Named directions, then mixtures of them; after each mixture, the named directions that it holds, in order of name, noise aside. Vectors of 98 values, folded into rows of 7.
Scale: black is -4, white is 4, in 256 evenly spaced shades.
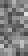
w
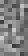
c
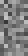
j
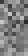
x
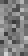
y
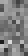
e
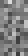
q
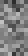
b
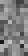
e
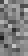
c, j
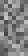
c, j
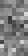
e, w, x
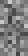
q, w, x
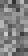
b, c, q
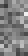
w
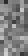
c, y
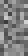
j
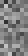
b, j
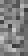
c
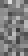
q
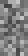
q, w, x
